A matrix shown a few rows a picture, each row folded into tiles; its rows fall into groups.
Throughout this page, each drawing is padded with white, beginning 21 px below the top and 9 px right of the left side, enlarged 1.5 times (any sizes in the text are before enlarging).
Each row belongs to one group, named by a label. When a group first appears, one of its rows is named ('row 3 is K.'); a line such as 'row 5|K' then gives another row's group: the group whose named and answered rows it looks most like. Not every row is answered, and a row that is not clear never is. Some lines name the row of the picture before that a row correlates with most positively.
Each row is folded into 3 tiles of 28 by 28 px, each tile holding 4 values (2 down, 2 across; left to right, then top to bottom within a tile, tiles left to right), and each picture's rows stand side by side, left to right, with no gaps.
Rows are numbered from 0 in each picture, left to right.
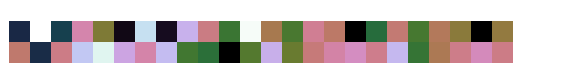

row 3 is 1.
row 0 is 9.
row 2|1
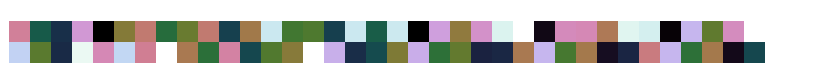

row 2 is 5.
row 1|1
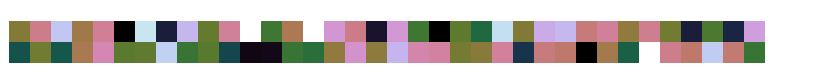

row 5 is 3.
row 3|3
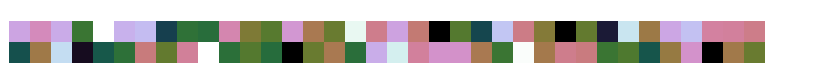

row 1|5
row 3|3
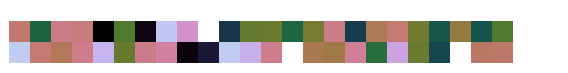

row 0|1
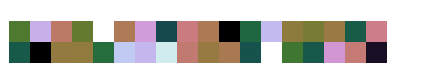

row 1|1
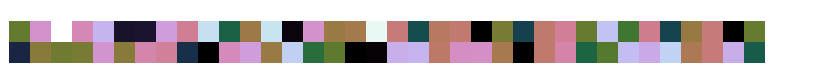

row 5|1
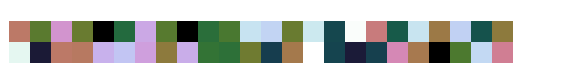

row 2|5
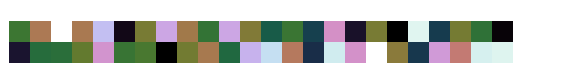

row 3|9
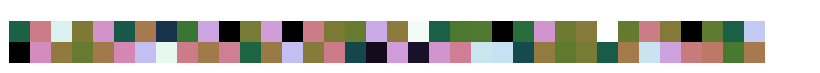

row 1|1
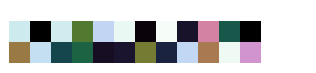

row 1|9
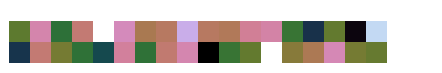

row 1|5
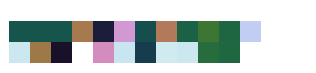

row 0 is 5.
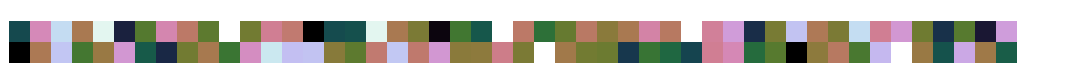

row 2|3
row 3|3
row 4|1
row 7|3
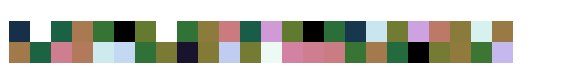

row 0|9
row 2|3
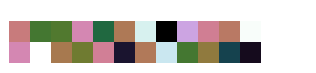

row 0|1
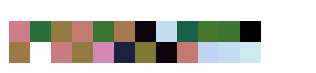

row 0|1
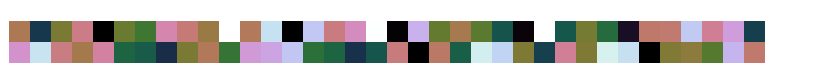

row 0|1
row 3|9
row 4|9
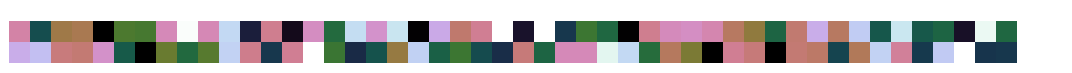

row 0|1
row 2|5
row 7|5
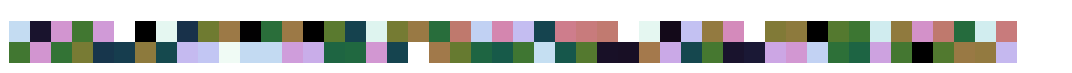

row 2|3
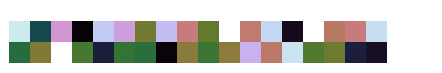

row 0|5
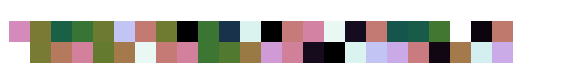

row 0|3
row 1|3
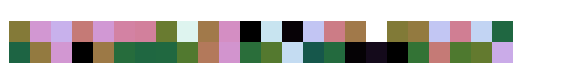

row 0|5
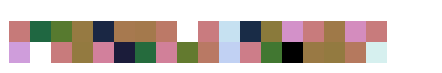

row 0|1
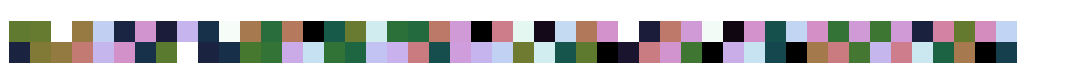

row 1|5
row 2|3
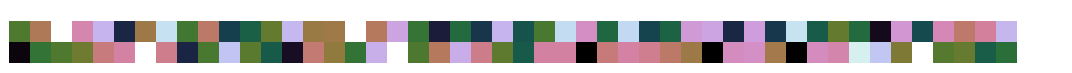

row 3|3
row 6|9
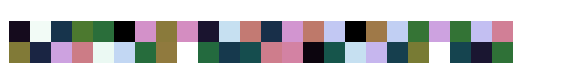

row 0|9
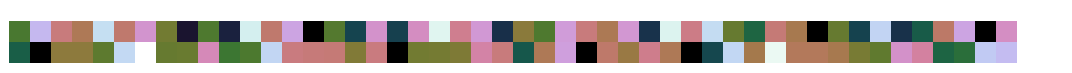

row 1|3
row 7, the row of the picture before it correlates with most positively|2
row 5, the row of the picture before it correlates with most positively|2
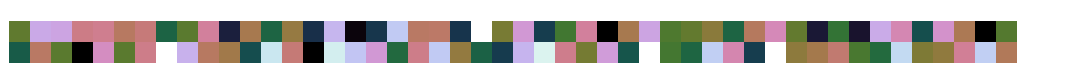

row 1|1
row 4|1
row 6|3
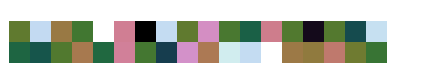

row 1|9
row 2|3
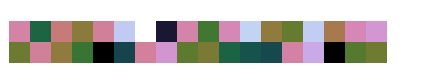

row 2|5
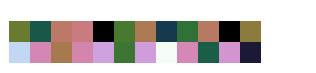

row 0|1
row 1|1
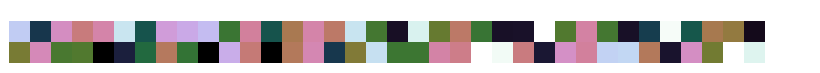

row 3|9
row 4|9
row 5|9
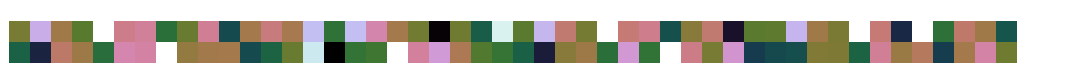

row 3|3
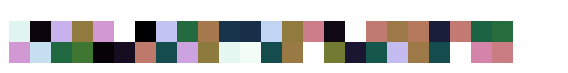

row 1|9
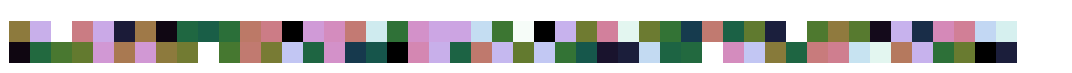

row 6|9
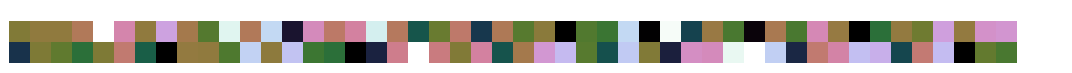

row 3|1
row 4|3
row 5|9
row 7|5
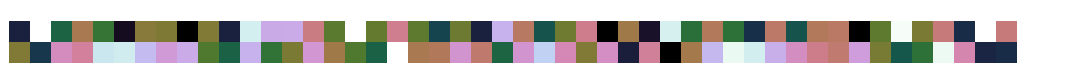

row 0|9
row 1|3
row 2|5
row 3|3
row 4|1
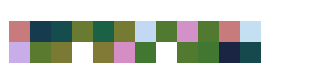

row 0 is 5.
